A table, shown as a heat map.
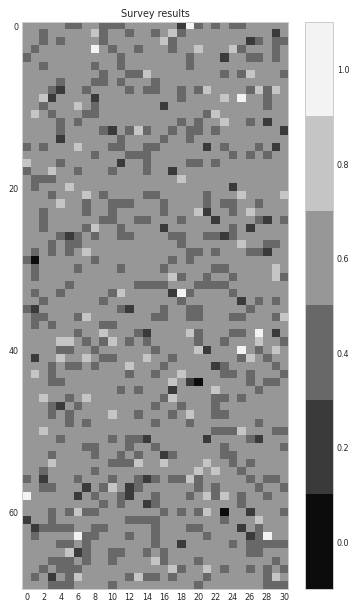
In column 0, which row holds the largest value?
58
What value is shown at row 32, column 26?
0.6
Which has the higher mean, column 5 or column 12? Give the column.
5
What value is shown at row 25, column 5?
0.6
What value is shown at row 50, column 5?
0.6
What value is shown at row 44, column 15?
0.6
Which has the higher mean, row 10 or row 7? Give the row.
10
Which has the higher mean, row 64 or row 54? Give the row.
54
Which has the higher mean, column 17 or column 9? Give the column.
17
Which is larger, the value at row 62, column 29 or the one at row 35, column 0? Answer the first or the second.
the first
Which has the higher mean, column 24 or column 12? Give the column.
24
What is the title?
Survey results
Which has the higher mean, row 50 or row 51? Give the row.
50
